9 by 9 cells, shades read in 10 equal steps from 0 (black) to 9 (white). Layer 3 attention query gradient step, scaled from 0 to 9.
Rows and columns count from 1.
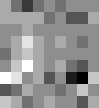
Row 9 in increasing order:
3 4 5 5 5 6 6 6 7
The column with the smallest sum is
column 8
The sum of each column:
50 52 53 49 43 45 38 35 49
